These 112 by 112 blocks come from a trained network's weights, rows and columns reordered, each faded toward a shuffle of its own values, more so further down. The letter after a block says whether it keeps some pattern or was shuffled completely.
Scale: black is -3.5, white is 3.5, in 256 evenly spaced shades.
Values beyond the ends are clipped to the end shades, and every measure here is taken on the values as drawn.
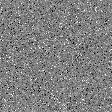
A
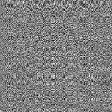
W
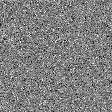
A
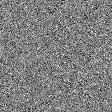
A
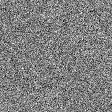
A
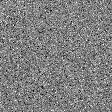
A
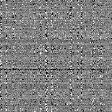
W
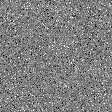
A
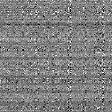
W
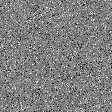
A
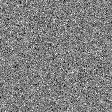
A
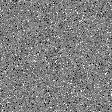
A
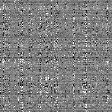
W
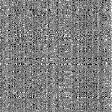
W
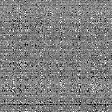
W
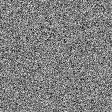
A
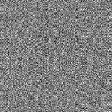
W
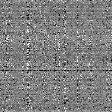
W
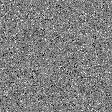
A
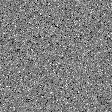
A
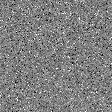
A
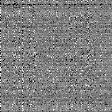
W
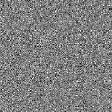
W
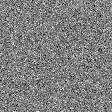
A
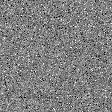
A
